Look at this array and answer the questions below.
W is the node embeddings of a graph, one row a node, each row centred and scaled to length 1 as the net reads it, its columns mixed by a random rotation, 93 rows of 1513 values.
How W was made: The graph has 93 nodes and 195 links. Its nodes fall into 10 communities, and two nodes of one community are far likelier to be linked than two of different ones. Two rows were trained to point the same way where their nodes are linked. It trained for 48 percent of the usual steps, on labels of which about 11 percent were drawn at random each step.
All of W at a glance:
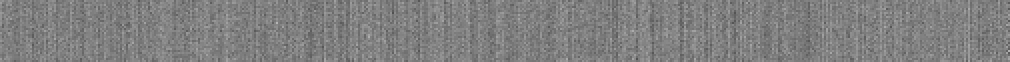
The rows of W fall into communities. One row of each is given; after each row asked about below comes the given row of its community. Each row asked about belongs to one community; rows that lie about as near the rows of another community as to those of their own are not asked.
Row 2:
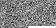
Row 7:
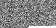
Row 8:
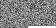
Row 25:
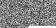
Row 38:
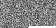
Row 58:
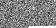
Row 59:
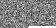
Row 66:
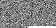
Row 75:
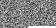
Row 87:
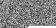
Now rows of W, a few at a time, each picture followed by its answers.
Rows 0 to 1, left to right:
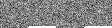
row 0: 38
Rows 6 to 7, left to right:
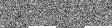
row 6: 66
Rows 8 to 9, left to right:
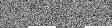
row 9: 7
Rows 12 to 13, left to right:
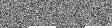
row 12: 38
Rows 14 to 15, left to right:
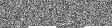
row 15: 38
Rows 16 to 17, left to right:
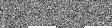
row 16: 66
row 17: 59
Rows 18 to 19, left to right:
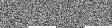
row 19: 7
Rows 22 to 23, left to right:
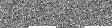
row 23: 87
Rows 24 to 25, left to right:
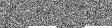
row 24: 2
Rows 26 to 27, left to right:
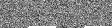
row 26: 7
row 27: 2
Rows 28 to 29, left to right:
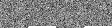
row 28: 87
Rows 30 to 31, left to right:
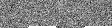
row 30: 7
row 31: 2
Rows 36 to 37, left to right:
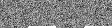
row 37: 25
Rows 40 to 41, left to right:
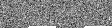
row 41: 75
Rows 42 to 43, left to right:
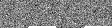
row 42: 87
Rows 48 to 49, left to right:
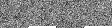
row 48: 38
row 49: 25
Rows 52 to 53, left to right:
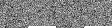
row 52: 2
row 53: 25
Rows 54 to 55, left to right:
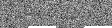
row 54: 25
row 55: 58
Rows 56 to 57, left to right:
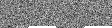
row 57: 59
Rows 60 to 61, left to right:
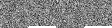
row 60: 7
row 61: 38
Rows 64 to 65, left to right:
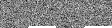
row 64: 8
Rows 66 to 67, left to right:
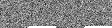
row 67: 58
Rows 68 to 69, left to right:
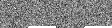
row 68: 66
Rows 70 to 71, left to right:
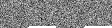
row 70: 38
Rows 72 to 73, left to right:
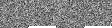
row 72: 58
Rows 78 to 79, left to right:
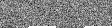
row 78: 2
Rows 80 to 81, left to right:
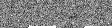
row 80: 7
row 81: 66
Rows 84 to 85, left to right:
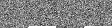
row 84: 87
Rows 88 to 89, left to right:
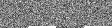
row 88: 59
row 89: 2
